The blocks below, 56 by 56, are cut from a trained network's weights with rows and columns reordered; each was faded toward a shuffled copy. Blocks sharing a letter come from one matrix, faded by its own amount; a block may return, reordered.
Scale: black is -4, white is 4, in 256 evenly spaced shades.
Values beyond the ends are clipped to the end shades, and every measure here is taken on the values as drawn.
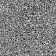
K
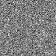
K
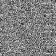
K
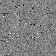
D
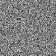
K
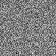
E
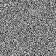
K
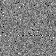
D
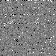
D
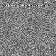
E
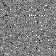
D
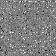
D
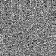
K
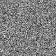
K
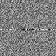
E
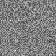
E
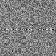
E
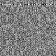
E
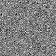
K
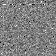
D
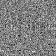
K
